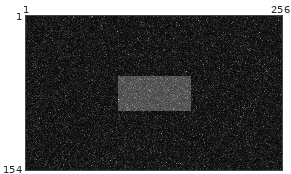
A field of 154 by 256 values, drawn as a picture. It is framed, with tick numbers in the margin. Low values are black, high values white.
Stripes: none. Average level on the scale: 10%. Ninth with the highest average: centre. Odd patch: higher, in the centre.
